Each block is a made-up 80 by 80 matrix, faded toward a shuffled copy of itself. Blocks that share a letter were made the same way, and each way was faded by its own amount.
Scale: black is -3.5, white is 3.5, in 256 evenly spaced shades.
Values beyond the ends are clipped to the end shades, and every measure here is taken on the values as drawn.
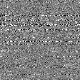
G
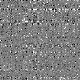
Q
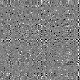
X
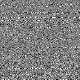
G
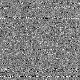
G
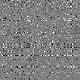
Q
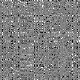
X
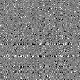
Q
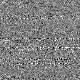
G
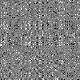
Q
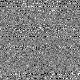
G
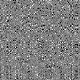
Q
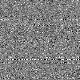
G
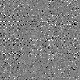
Q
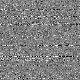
G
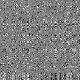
Q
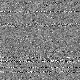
G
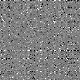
Q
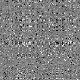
Q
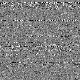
G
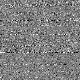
G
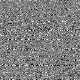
G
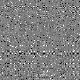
Q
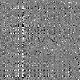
X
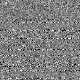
G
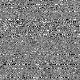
G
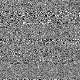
G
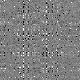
X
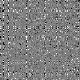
X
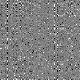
X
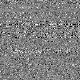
G
